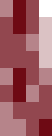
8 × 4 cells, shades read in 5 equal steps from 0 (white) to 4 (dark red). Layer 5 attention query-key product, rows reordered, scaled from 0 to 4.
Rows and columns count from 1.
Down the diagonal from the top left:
2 4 2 1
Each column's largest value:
3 4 3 4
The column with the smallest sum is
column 4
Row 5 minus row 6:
-1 0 1 -1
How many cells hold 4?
5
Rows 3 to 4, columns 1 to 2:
3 3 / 3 3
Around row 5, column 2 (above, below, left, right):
3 4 2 3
